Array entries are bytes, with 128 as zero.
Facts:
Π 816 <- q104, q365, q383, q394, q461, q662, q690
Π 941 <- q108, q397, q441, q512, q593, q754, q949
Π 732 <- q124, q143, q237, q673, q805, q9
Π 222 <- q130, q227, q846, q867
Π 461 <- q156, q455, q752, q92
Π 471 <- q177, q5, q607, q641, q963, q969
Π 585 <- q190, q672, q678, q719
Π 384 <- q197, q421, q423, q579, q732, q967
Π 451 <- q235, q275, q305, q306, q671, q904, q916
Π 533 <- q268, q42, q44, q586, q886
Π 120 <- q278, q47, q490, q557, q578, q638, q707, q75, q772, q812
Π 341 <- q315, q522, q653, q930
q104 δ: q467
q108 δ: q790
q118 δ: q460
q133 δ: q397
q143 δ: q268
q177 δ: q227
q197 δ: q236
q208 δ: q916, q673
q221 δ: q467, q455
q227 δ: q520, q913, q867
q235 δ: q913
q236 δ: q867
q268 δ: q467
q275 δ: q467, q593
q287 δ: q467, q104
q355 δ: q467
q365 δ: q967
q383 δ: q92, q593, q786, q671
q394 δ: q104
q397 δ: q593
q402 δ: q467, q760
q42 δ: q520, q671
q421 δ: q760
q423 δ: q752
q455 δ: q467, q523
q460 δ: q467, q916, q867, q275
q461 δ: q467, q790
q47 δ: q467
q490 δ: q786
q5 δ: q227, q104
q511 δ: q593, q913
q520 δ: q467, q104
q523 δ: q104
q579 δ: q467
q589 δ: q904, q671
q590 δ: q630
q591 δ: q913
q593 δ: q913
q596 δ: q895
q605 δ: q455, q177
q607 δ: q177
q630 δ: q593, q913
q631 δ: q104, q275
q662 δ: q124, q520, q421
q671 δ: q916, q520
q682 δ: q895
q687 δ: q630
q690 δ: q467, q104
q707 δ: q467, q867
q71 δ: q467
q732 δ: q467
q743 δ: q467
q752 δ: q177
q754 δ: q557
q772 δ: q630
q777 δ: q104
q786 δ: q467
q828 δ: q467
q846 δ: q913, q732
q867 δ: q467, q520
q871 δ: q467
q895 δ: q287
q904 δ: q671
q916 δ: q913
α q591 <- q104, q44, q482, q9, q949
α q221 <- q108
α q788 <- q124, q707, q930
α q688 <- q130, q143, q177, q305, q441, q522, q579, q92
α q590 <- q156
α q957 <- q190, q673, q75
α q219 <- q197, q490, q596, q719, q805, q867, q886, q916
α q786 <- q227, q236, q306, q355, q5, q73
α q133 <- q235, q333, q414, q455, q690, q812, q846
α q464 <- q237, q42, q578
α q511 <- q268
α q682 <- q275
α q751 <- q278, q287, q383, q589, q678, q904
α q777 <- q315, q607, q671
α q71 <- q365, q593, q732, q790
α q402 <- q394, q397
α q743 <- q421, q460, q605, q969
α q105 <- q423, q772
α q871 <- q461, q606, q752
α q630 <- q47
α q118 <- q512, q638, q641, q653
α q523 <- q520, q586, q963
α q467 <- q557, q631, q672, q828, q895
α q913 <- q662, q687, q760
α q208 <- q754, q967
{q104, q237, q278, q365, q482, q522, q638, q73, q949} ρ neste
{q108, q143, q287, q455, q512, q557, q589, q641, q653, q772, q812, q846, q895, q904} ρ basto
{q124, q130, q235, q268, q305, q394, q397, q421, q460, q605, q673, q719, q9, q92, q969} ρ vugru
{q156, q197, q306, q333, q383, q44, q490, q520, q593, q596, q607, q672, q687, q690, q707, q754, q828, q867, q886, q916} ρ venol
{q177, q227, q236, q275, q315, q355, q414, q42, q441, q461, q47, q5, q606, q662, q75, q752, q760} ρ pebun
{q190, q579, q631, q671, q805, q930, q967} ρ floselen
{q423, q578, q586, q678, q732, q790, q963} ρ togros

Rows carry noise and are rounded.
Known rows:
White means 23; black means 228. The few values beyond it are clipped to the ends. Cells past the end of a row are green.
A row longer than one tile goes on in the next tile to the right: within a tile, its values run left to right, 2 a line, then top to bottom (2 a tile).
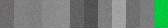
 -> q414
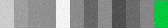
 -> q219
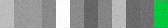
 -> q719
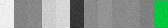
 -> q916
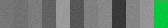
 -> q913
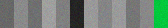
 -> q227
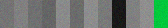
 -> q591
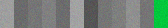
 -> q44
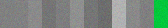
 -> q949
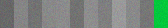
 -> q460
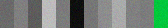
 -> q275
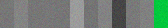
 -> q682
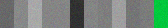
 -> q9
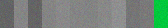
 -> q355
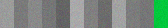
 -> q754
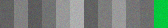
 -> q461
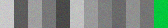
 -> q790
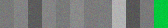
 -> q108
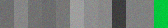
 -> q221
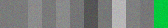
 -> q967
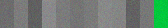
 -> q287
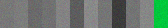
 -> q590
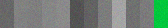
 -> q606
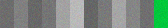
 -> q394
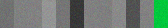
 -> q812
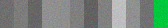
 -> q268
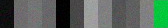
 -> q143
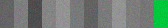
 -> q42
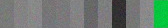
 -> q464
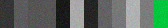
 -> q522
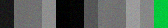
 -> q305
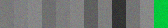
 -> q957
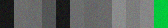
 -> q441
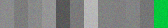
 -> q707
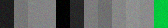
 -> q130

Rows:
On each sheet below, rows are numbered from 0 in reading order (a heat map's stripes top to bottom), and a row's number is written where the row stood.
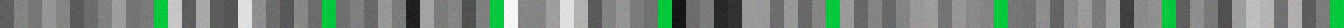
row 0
q752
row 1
q678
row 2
q772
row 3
q886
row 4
q177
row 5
q593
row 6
q467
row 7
q5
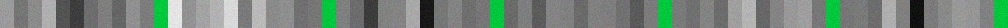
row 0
q306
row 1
q490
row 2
q653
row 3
q589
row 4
q104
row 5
q671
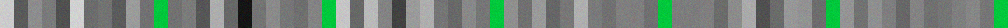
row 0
q586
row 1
q904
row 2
q578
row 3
q672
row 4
q365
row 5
q333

